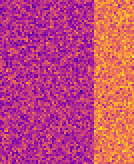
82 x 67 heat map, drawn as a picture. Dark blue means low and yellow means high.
Seam: vertical, 70% of the way across, the right part higher. Stripes: none. Average level on the scale: 50%.
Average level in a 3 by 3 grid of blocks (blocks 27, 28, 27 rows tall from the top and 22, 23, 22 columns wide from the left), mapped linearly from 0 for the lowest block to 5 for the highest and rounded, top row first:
005 | 005 | 005
